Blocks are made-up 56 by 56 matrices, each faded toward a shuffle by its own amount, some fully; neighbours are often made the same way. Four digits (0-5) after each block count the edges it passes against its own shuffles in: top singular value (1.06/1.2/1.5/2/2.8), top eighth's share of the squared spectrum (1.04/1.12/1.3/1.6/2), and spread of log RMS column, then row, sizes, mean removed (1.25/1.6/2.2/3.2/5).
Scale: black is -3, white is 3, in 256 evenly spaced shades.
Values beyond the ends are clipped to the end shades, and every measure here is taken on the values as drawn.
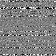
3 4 0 4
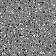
0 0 0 1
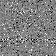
2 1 0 1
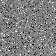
0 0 0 0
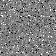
0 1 0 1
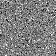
0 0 0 0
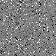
2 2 1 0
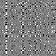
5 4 3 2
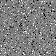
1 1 0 0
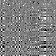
5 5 3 3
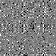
4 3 2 2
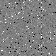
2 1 0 0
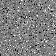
0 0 0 0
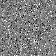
1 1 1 0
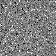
0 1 1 0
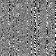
2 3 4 0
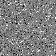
0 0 0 0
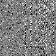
2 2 3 0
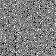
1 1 1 0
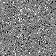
0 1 1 0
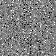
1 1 1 0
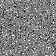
1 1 1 0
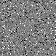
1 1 1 0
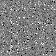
1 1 1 0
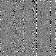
3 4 3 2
